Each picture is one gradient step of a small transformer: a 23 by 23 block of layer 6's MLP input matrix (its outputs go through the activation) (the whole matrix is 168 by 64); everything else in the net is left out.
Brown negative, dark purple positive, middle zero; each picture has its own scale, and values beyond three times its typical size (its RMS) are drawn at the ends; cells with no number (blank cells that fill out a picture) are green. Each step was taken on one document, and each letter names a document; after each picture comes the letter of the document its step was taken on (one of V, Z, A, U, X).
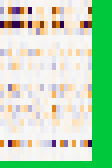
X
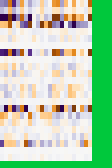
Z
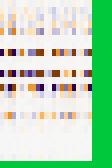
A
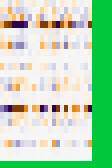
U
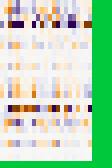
U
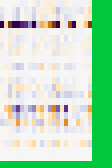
U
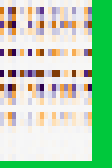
A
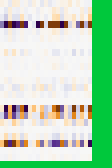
Z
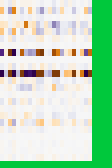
A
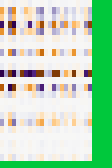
A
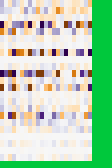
A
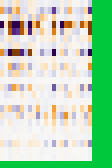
X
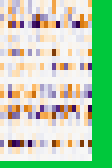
X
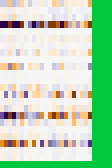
Z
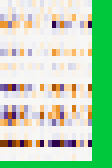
Z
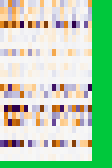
Z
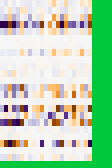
Z
